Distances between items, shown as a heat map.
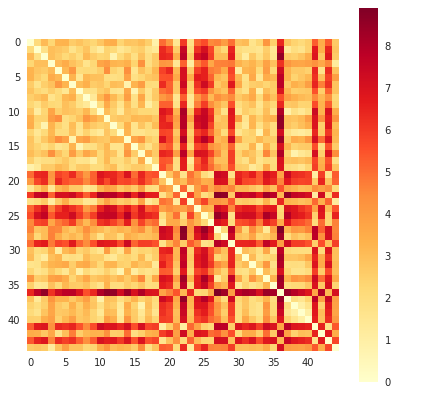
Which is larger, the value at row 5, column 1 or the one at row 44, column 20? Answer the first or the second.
the second
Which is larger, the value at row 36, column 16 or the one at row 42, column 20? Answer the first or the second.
the first
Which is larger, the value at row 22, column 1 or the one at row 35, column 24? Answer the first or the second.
the first
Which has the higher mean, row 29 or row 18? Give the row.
29
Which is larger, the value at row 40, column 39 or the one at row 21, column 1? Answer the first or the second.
the second
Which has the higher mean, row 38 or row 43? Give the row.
43
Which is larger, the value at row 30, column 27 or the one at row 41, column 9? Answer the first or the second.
the second
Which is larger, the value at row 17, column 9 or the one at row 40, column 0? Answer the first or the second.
the second
